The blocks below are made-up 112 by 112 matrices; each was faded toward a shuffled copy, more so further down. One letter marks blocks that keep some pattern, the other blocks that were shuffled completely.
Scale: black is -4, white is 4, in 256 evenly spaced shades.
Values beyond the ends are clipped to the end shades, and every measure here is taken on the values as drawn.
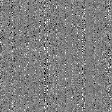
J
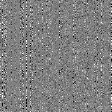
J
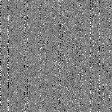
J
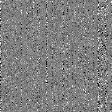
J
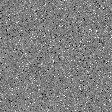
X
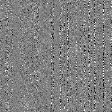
J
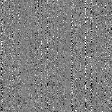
J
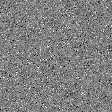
X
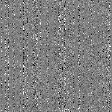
J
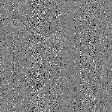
J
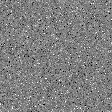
X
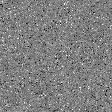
X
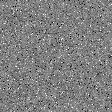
X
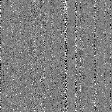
J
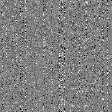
J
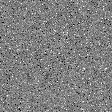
X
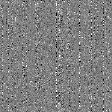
J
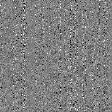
J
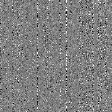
J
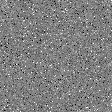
X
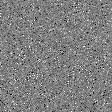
X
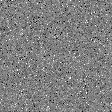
X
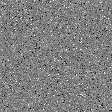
X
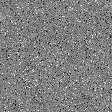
X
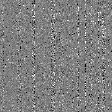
J
